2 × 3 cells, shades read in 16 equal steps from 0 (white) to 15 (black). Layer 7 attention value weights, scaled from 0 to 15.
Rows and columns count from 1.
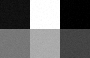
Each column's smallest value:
8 0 11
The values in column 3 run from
11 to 15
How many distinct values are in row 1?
3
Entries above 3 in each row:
2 3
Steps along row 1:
down up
